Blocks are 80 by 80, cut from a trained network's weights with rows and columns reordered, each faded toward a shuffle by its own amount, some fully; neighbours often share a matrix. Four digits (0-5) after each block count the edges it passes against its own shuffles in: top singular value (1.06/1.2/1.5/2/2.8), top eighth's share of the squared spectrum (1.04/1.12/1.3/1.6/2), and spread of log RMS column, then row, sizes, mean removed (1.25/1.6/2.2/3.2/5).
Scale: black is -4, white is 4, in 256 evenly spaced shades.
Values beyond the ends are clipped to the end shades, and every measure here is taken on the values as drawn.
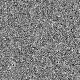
0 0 0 0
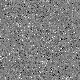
0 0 0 0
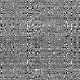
3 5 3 2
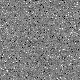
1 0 0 0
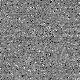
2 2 1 0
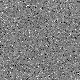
0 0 0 0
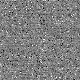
2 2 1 0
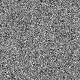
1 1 0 0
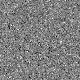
2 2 0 0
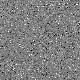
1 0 0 0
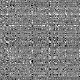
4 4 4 2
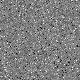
0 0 0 0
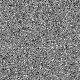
0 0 0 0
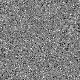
0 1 0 0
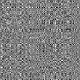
4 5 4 3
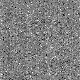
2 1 0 1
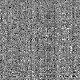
3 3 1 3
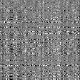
4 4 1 4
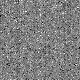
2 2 0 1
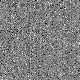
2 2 0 1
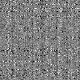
3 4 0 3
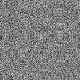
4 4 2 1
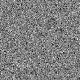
2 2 0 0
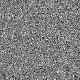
2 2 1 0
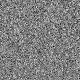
1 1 0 0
